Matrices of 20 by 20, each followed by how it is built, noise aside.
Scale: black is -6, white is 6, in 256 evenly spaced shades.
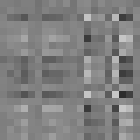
low rank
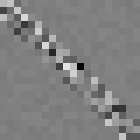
banded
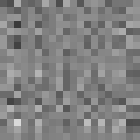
low rank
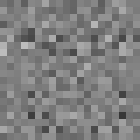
low rank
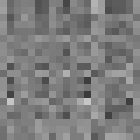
low rank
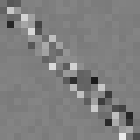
banded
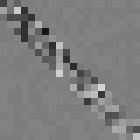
banded
